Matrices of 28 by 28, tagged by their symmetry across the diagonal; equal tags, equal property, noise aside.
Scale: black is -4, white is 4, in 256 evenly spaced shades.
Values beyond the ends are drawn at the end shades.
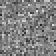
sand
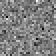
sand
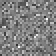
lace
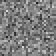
sand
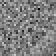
lace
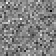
sand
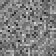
lace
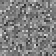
lace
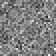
lace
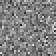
sand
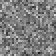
lace
